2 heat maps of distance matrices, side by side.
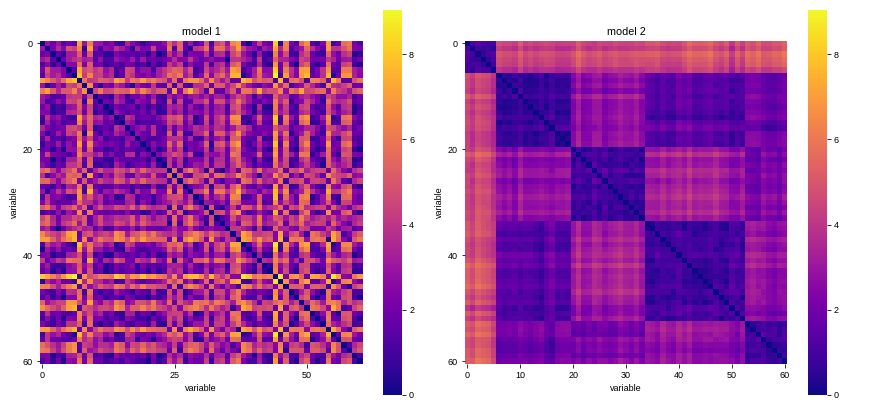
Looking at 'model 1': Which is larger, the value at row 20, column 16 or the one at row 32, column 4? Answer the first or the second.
the first
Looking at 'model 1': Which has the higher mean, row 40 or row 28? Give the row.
28
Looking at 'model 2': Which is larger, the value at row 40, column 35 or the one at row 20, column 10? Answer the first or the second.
the second
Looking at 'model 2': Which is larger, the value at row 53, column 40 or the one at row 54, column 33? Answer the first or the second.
the first
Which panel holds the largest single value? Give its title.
model 1
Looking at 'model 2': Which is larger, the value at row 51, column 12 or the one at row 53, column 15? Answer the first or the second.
the second
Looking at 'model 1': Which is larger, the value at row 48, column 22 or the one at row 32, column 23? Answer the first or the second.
the second
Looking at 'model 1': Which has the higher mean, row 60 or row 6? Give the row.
6
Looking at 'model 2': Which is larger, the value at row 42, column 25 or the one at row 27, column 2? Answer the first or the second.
the second
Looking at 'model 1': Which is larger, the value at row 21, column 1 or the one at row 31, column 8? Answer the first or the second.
the second
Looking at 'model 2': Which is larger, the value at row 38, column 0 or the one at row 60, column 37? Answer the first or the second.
the first
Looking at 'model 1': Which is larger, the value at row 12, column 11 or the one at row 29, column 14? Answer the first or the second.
the first
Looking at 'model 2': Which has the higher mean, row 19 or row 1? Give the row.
1
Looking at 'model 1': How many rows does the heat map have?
61
